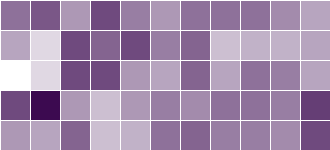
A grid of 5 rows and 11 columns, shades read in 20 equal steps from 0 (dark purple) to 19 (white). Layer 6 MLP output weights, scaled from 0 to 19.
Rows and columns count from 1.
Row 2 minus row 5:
1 4 -2 -7 -8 1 0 5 4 3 7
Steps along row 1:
down up down up up down same same up up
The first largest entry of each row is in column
11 2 1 4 4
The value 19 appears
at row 3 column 1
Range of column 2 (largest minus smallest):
16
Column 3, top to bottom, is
11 5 5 11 7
